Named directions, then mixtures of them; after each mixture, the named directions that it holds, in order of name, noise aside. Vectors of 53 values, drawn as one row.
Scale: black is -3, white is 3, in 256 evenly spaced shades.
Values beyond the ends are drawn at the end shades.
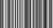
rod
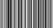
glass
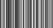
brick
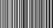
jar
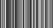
brick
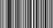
brick, glass, rod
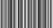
brick, glass, jar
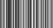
brick, jar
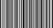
brick, jar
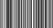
brick, glass, jar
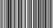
glass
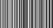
jar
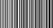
jar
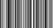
brick, glass, rod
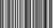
rod
